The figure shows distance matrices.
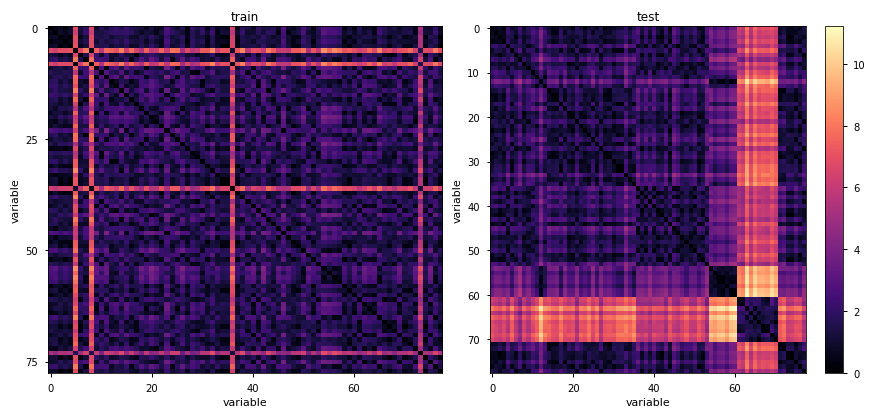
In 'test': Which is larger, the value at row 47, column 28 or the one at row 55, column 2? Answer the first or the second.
the second
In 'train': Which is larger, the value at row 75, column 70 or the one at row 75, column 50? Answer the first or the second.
the second
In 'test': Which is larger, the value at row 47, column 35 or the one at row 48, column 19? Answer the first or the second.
the first
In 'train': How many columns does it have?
78
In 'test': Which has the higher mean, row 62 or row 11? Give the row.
62
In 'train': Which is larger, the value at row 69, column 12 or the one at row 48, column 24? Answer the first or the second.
the first
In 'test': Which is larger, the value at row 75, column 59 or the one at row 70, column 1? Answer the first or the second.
the second
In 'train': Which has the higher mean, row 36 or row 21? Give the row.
36
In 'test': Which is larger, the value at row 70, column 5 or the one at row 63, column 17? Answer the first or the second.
the second
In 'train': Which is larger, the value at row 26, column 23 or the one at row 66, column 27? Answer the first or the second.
the first
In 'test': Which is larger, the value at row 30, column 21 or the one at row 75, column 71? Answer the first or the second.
the first
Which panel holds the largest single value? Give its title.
test
